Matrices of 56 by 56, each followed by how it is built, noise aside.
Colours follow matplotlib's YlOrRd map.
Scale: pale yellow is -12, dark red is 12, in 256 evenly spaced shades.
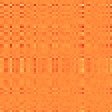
low rank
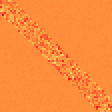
banded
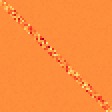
banded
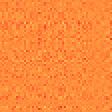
low rank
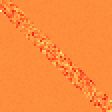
banded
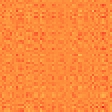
low rank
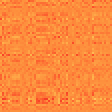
low rank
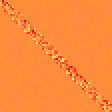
banded
